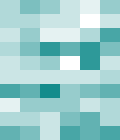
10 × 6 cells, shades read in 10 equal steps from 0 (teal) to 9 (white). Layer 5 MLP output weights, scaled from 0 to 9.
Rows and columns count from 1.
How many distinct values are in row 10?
4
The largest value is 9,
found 2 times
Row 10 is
3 4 7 2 3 2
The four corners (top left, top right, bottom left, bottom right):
6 5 3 2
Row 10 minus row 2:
-3 -2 0 -5 -6 -5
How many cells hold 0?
1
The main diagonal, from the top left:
6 6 8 3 1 6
